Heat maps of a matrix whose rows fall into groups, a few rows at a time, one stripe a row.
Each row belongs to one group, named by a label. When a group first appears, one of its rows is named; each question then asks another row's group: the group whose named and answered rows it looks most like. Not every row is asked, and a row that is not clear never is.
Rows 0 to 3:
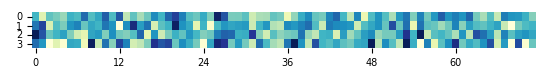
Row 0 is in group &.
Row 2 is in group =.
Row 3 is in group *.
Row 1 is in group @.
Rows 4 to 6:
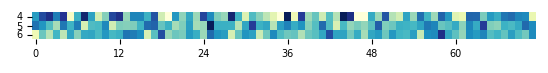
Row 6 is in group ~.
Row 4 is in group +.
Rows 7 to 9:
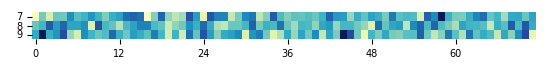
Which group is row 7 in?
~
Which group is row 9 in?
+
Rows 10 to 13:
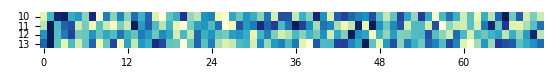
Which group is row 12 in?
+
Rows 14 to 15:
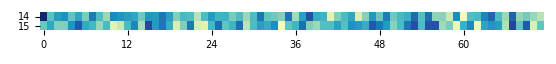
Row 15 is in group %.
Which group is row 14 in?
=
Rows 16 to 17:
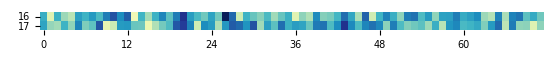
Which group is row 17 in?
*
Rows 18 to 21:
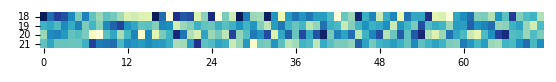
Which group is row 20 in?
*
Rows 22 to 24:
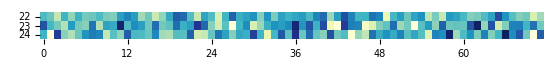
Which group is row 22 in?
*
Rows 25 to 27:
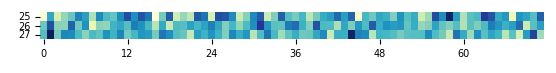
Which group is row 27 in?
+
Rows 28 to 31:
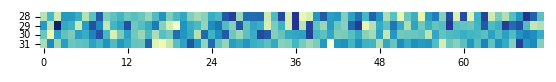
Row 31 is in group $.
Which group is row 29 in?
+
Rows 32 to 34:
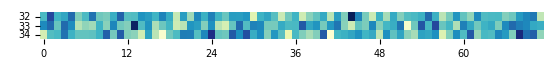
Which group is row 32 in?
+
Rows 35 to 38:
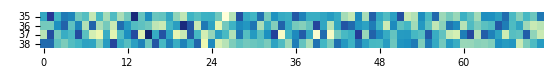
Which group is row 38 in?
@
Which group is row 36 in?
*
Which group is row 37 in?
%
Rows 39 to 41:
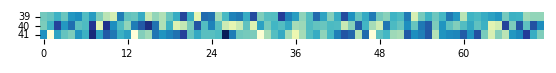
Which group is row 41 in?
&
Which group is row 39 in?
*
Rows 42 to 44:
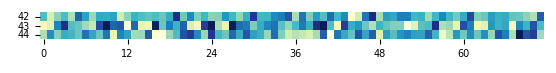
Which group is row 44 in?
$
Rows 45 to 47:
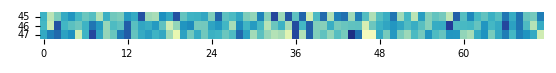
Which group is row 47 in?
+
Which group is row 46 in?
+
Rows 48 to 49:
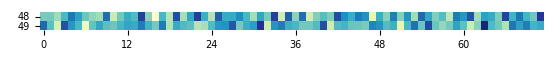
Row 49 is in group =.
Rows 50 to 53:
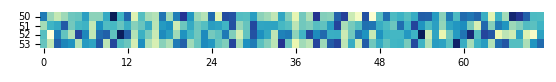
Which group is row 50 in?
&
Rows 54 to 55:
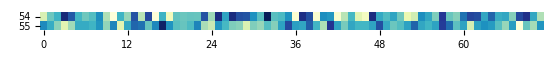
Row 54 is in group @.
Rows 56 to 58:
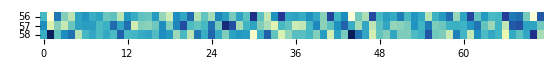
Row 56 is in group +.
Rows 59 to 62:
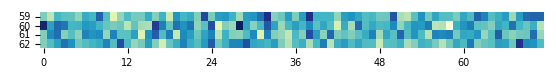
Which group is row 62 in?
$
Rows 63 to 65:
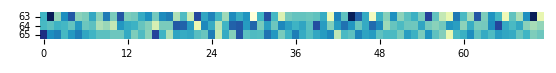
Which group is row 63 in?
+
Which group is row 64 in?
*
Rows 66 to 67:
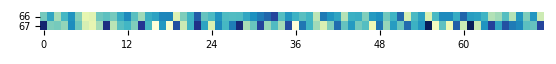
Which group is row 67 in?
=
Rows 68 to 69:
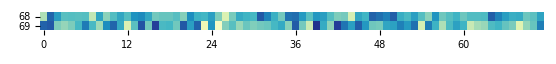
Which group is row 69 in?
@
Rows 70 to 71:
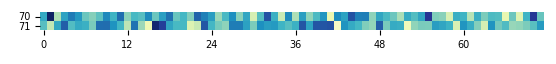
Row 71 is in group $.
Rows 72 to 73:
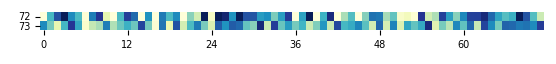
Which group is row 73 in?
=
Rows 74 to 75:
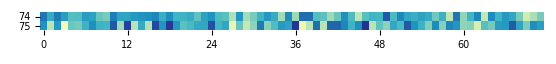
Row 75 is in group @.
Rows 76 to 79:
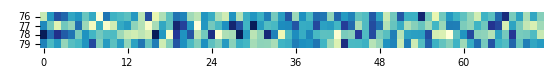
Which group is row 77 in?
*
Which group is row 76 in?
*
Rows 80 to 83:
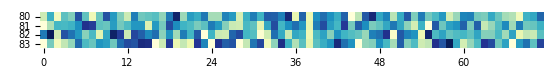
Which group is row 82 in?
@
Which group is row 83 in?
~
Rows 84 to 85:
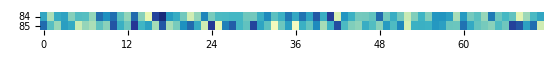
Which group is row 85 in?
&
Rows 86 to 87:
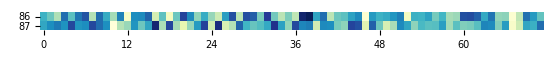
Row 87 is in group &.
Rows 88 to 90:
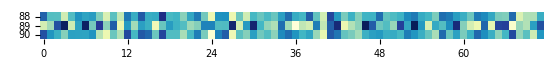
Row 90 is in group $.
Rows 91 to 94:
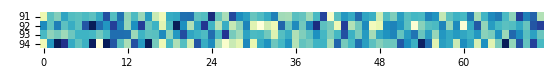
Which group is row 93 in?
&
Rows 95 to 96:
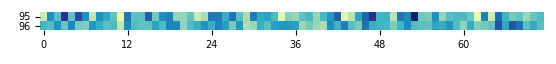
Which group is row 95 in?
%
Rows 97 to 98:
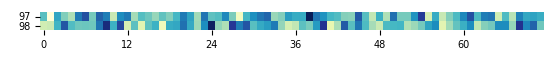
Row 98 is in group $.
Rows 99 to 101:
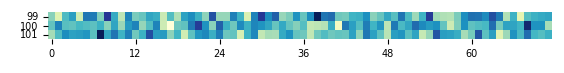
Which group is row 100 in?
$
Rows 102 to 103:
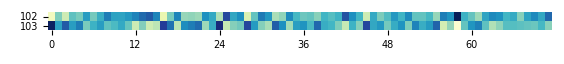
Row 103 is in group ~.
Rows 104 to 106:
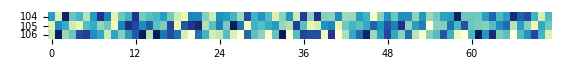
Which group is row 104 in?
+
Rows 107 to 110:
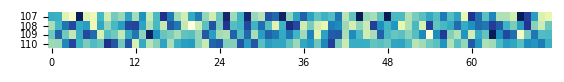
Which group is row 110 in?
$
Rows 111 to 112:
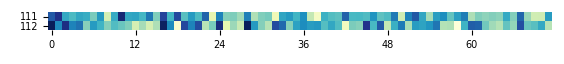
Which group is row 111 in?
@
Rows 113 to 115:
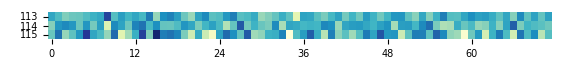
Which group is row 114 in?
*
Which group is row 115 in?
%
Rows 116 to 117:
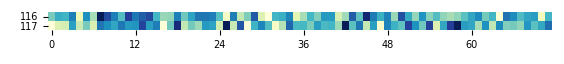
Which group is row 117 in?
~
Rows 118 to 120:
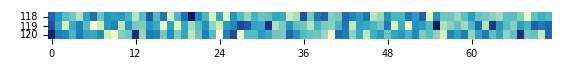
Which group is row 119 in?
=
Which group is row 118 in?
@
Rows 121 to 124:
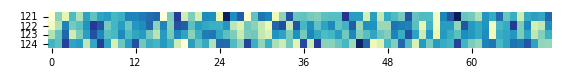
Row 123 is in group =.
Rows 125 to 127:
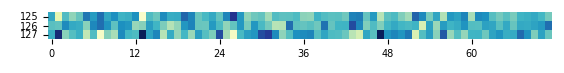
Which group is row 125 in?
&
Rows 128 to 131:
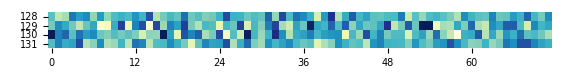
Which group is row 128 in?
=
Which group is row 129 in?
*
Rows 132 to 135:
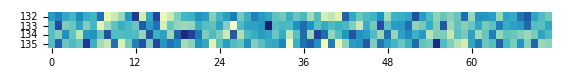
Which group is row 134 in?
@
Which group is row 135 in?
%
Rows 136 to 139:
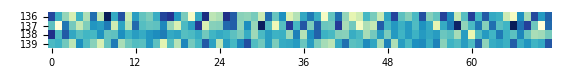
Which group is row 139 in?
=
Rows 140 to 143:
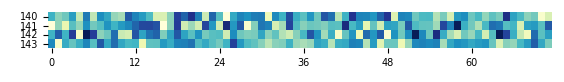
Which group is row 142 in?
%
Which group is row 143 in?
&
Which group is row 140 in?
*
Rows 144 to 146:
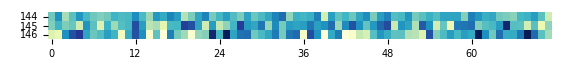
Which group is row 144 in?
%
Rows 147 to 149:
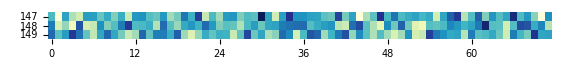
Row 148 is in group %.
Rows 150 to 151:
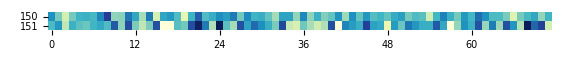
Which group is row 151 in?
$
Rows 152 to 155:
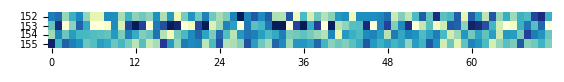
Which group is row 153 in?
%
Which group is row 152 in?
=
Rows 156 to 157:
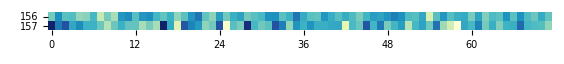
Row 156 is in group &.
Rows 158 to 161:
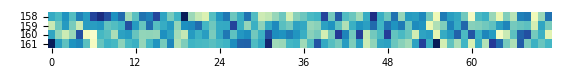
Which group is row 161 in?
=
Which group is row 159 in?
&
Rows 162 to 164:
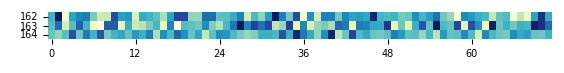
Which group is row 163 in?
=
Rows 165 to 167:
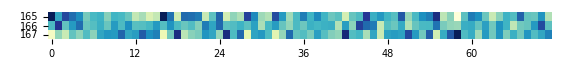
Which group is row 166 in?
+
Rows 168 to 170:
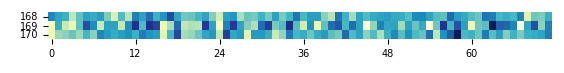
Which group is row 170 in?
~
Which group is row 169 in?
~
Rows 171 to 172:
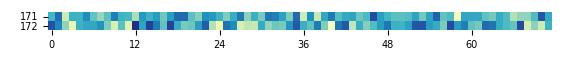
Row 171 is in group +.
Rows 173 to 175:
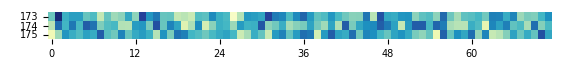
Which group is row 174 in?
%
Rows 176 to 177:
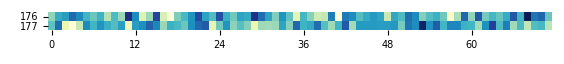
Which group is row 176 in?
$
